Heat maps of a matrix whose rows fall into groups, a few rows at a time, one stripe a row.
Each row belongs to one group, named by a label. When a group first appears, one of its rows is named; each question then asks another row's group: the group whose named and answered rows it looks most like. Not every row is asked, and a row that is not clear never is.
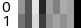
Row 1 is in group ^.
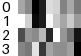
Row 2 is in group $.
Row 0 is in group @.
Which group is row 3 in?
^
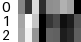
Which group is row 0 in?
^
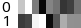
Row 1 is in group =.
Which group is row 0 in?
@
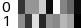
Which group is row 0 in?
$
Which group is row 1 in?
^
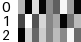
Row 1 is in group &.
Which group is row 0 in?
^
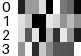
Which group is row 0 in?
$
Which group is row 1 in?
@
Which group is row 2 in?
^
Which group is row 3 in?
&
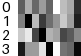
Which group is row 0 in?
$
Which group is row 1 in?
^
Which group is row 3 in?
$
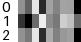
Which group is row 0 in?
^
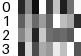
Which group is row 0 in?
&
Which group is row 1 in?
$
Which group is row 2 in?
&
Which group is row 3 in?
$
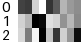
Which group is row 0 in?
=
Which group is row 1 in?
@
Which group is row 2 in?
^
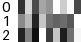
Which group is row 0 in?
$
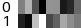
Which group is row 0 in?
@
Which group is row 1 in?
=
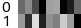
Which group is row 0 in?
@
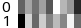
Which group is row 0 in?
$
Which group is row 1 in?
$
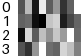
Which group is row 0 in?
&
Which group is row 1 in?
@
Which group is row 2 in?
$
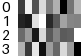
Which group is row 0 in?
&
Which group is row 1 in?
=
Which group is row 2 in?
&
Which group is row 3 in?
^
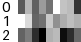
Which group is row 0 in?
$
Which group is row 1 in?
@
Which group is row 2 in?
@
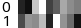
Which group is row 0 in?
=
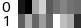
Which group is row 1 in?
$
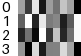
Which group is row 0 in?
^
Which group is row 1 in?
&
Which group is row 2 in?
&
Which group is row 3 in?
^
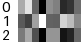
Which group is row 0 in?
@
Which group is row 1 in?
=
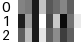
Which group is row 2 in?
&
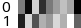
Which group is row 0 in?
^
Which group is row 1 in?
$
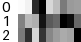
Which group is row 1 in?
@
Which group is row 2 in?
^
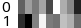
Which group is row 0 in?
$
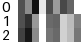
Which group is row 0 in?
&
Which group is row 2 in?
=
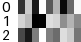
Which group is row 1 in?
@
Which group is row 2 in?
=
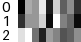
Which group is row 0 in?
$
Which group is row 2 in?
@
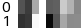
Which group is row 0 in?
=
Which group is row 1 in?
=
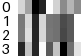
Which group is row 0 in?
@
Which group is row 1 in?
&
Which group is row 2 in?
&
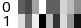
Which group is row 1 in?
^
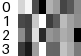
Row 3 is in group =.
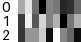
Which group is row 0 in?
@
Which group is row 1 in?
&
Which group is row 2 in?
$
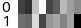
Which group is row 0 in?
=
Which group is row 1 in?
^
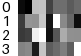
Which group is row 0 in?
=
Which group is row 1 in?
$
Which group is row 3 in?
&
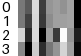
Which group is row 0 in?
^
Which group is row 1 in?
^
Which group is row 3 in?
^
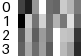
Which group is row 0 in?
=
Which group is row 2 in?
$
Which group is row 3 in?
$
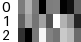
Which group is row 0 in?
@
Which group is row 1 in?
$
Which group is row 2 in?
=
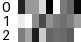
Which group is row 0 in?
$
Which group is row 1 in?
@
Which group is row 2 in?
&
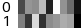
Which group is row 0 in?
$
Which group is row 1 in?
^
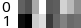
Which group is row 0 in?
=
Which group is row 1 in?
=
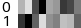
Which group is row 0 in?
@
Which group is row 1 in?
=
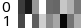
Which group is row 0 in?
=
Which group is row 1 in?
&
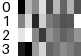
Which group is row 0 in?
$
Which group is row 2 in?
@
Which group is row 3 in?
=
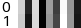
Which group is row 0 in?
^
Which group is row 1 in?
^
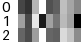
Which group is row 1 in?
^
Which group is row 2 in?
=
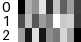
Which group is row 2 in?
^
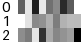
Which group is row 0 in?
&
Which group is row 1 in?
@
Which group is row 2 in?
^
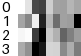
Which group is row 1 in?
^
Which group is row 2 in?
@
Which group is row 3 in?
@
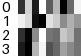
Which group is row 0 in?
&
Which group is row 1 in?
@
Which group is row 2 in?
=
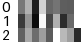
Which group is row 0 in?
&
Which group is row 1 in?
&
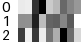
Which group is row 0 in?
@
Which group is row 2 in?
&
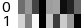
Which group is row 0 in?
@
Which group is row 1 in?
^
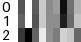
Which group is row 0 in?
&
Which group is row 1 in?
&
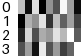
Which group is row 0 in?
^
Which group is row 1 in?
$
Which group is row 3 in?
&
